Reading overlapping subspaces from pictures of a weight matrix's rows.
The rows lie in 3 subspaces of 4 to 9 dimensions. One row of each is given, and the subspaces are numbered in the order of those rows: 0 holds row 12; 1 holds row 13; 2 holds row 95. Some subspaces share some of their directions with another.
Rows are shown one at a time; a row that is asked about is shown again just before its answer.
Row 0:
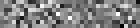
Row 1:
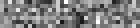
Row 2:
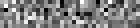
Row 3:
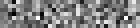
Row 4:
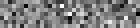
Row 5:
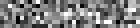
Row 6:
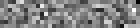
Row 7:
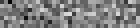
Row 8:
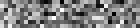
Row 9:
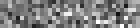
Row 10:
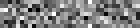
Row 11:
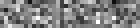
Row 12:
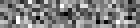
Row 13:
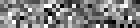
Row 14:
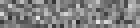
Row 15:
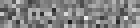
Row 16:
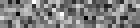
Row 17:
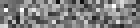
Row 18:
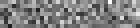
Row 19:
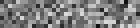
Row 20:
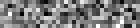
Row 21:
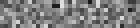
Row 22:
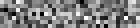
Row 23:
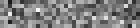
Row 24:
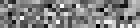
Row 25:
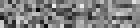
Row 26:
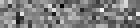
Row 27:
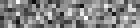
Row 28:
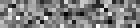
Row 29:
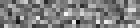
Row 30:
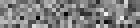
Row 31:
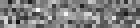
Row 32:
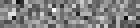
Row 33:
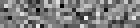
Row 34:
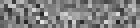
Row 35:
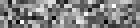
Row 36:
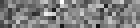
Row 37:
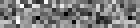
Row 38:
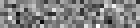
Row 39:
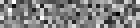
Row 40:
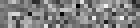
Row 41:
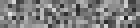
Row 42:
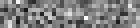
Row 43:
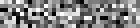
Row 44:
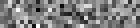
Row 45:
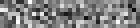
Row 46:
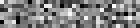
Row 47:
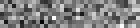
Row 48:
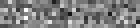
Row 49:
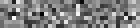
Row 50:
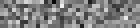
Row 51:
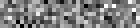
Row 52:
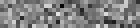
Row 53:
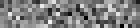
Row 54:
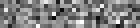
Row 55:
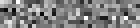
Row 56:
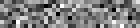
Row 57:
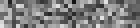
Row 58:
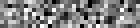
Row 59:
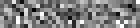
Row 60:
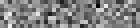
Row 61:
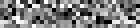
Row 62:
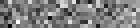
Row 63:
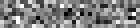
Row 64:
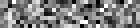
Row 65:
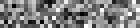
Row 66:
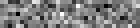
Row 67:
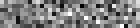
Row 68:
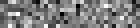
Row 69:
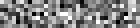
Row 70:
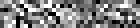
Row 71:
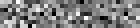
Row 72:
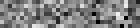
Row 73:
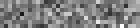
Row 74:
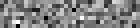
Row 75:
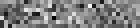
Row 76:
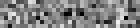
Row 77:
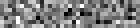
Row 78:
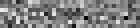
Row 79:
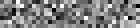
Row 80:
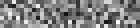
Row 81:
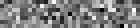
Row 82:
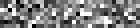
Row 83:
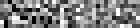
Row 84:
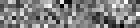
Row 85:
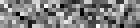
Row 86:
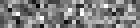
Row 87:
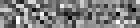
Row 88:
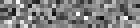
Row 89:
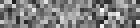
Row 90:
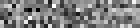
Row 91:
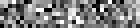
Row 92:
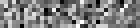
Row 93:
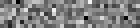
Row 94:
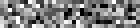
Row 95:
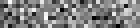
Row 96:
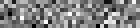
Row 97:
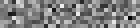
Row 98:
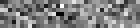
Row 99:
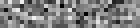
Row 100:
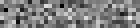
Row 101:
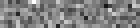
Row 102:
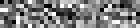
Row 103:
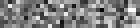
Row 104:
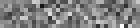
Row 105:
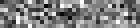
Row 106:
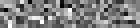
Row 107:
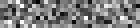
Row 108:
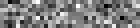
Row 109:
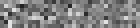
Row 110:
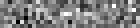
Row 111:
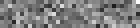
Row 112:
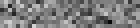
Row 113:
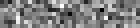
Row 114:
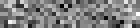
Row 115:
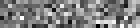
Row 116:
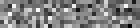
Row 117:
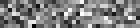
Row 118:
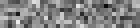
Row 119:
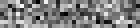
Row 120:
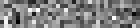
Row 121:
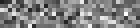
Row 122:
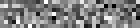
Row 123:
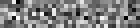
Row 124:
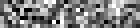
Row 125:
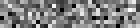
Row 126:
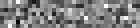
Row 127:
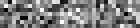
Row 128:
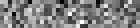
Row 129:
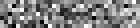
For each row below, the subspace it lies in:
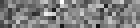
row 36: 2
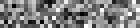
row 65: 2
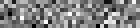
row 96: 1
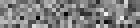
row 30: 0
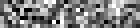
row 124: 2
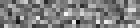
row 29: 0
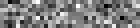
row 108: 0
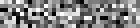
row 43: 0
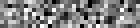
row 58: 2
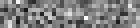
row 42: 0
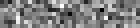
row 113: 1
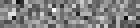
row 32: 0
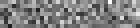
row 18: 2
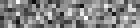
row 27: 0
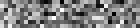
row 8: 2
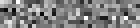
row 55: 0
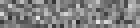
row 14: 0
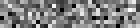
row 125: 2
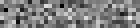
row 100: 1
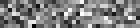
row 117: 0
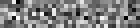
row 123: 0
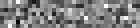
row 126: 0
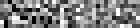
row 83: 2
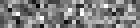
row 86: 0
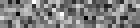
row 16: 0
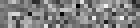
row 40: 0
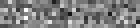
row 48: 2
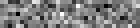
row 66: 0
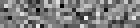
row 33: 2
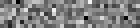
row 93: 0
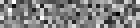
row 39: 1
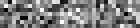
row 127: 2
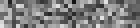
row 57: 2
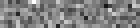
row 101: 0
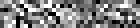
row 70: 1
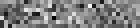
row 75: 2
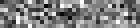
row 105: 0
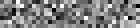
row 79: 0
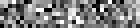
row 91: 2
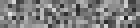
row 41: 0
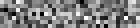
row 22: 0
